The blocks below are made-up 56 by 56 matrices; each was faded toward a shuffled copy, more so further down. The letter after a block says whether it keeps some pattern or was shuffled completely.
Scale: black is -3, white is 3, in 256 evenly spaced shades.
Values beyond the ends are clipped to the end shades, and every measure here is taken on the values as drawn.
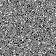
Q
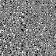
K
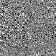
K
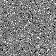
Q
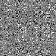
K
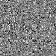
K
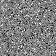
Q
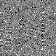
K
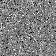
Q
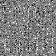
K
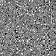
K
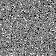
Q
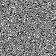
Q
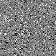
K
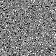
Q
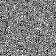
K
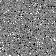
Q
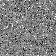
Q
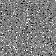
K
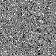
K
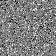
Q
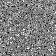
Q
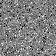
Q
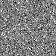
Q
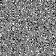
K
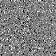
K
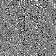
K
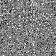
K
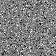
Q
